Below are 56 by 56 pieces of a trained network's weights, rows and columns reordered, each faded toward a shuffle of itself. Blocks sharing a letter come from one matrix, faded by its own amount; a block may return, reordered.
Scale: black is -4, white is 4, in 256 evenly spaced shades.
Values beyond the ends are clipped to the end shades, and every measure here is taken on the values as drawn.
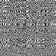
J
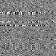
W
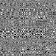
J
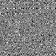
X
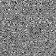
X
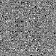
X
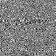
X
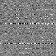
W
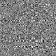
X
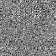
X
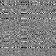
W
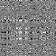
J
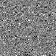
X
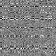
W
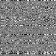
W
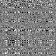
J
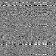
W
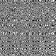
J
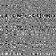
J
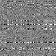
W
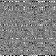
W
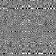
W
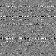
W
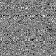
X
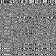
W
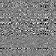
J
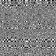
W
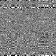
W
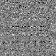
X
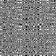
J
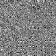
X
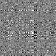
J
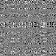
J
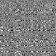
W
